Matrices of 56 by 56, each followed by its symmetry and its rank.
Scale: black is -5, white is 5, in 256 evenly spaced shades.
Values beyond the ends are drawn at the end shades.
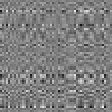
neither, rank three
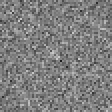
symmetric, full rank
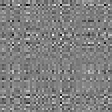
neither, rank three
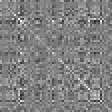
symmetric, rank five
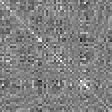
symmetric, rank five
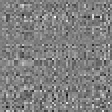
neither, rank five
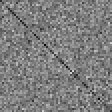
symmetric, full rank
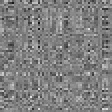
neither, rank five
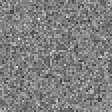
symmetric, full rank
